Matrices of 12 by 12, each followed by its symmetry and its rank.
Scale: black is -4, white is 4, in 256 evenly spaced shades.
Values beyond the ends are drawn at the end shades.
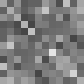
symmetric, full rank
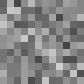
neither, full rank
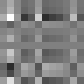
neither, rank one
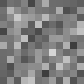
symmetric, full rank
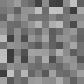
antisymmetric, rank two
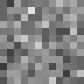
neither, full rank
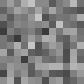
antisymmetric, full rank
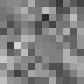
antisymmetric, full rank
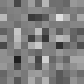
antisymmetric, rank two
